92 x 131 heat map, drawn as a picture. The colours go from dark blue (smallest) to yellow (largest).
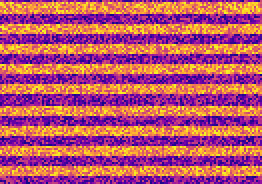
Histogram: flat. Slope: none. Average level on the scale: 50%. Stripes: horizontal, repeating 9 times.
